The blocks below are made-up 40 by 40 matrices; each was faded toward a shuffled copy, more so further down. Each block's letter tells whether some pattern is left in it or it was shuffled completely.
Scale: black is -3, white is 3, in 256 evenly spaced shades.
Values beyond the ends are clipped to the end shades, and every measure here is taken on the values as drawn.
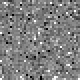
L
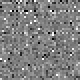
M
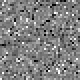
L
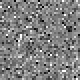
L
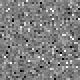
L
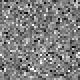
L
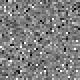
L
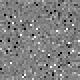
L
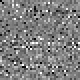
M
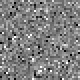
L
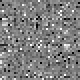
M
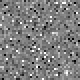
L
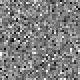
L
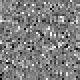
M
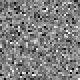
L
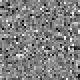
M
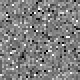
L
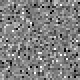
L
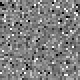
L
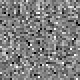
M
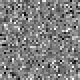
L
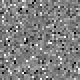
L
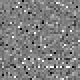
M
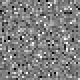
L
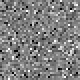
M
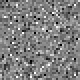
L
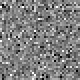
M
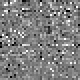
M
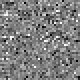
M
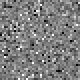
L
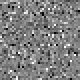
M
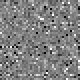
M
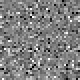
M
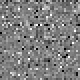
M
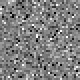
L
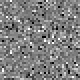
M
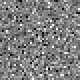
L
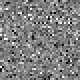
M
